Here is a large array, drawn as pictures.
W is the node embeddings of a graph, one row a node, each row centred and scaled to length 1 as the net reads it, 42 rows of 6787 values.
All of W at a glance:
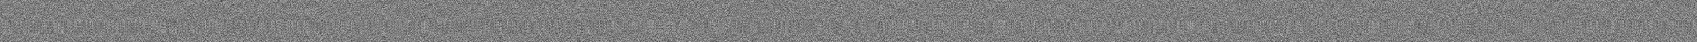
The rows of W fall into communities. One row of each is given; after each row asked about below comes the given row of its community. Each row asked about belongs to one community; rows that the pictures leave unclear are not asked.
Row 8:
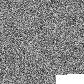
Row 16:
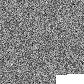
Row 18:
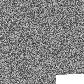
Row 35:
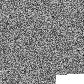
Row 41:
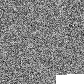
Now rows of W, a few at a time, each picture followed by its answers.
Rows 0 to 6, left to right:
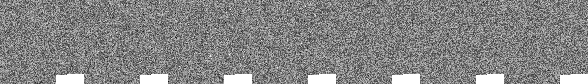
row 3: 41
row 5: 18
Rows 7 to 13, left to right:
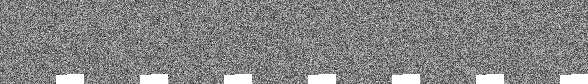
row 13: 8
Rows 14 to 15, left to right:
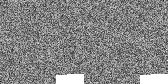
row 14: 8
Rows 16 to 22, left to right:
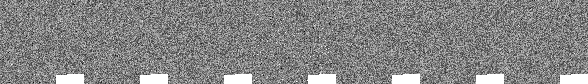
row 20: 35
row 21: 35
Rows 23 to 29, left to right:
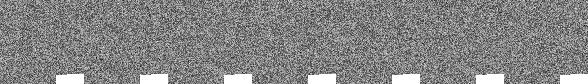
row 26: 35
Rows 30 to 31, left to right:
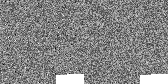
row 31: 8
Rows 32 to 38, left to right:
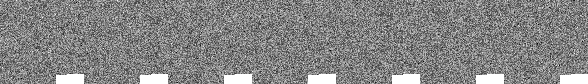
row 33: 8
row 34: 16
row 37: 41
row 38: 18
